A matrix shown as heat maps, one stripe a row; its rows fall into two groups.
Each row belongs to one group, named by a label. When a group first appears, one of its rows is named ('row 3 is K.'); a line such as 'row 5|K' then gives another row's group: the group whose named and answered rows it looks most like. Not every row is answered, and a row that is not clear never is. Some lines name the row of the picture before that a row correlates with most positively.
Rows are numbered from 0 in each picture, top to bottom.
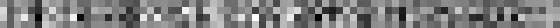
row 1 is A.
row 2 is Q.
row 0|Q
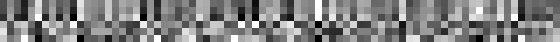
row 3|Q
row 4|A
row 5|Q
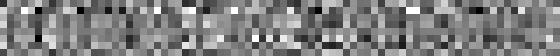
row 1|Q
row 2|A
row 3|A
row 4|Q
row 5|Q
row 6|A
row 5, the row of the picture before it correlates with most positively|3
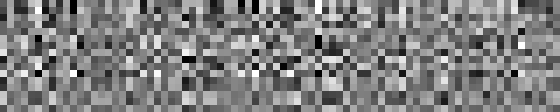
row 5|Q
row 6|Q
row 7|A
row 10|Q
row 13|A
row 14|A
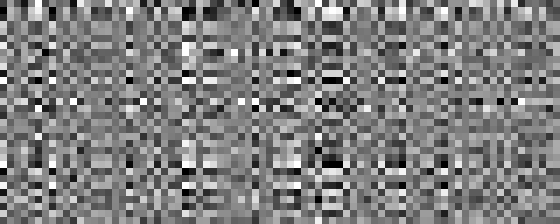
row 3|A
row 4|A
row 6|A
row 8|Q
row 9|A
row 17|A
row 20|A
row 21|Q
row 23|A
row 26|A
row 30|A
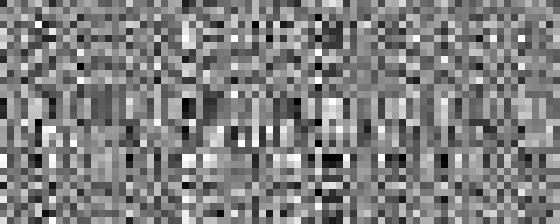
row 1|Q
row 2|Q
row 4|A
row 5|Q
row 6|A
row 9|Q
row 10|A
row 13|Q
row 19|Q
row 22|A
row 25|A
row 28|A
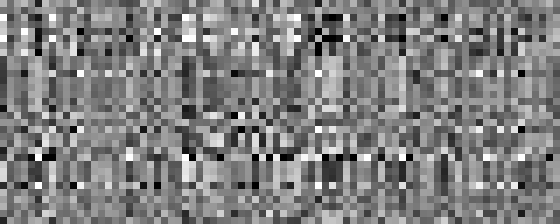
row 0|Q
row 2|A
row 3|A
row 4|Q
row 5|A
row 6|Q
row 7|Q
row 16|Q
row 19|Q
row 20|Q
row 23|A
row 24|A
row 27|A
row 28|Q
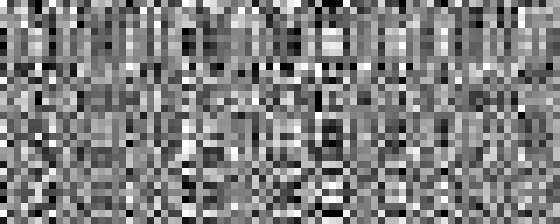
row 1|Q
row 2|Q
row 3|Q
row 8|Q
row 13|Q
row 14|Q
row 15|Q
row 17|A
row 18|A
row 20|A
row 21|Q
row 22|Q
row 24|A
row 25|Q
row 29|Q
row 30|A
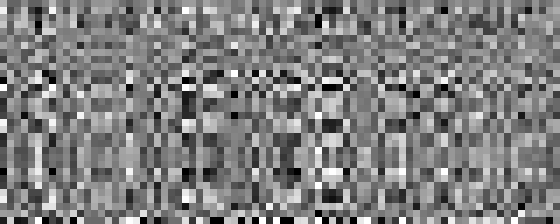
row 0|A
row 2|Q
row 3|Q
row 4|Q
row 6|Q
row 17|A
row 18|A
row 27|A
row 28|A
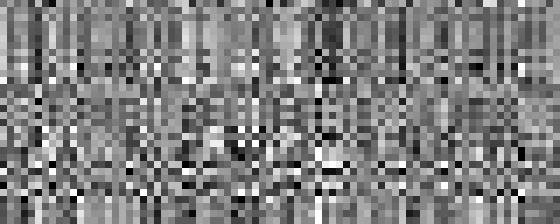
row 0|Q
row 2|Q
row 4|A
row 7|Q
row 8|A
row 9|Q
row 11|A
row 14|Q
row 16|Q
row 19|A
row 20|Q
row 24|A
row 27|Q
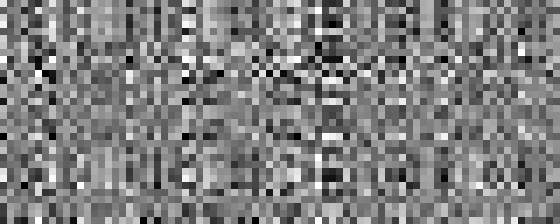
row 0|A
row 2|A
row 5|A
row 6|Q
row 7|Q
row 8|A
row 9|Q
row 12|Q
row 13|Q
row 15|A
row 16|A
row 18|Q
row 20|Q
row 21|A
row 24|A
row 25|A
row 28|A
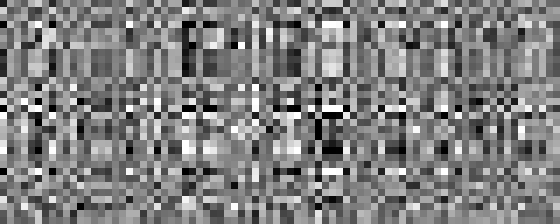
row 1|A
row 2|Q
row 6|Q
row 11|A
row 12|Q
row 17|Q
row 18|Q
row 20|A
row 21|A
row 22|A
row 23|Q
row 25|Q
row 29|Q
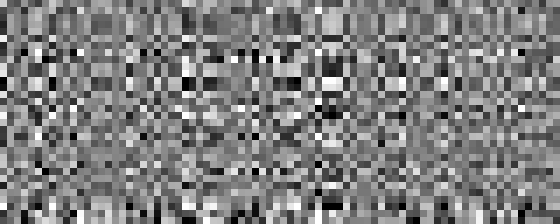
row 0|A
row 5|A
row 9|A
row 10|A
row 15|Q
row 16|A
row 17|Q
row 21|Q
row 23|Q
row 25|A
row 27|Q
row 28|A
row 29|A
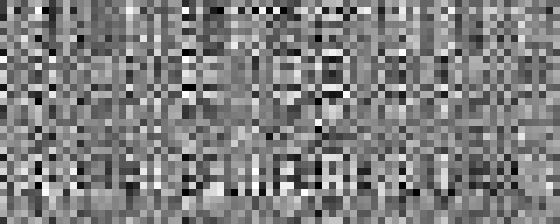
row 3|Q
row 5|Q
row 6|Q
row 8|A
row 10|A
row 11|A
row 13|A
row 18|Q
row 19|Q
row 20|Q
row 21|A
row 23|Q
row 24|Q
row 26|Q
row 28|A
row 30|Q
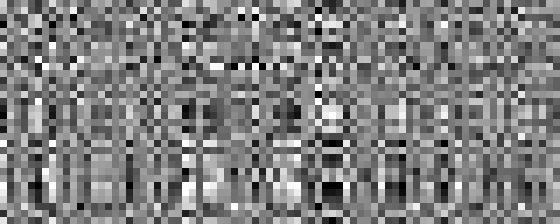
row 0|A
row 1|Q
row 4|Q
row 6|A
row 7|A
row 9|Q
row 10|Q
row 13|Q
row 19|Q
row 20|A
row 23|A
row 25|Q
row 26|A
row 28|A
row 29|Q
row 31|A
